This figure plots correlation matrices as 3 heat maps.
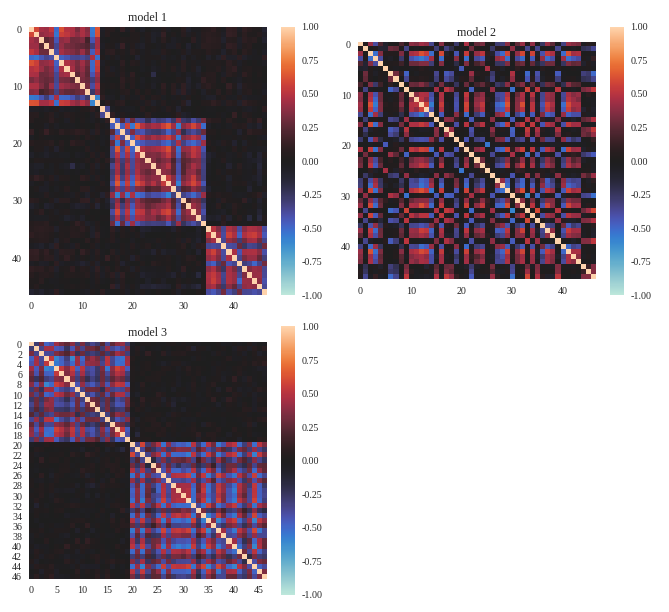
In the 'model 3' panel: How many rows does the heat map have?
47
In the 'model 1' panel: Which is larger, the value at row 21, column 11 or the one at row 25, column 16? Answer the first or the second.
the first
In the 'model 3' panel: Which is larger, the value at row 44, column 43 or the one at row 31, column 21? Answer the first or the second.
the second
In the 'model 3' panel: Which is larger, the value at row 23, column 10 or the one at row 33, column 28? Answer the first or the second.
the second
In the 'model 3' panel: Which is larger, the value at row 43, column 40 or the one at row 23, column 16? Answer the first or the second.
the first
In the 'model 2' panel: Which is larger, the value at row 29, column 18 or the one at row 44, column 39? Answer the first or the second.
the second
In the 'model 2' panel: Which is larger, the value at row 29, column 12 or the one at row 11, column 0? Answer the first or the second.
the first
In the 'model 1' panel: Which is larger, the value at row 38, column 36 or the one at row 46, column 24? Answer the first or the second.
the second
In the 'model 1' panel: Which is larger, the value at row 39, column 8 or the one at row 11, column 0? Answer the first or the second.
the second
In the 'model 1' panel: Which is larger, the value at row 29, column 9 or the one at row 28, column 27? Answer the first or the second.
the second
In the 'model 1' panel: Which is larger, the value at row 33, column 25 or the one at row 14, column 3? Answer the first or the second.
the first
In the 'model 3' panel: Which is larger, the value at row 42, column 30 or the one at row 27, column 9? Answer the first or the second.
the first
